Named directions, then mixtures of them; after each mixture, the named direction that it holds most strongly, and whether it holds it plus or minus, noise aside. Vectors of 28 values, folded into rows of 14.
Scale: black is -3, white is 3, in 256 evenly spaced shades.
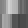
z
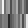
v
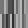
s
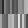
v, minus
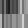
z, minus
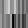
z, plus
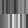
z, minus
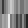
v, minus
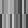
s, minus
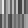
v, plus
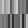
v, plus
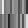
v, plus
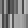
s, plus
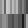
z, plus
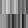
z, plus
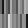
v, minus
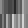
z, minus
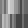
z, plus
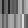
v, minus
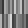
s, plus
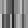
s, plus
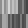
z, plus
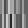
s, minus
